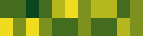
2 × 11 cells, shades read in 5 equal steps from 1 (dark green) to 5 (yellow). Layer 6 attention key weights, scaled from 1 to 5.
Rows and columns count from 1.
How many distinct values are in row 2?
4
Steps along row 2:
down up down down same up down same up down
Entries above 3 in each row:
4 3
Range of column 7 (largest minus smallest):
0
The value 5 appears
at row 1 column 6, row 2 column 1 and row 2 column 3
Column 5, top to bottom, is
4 2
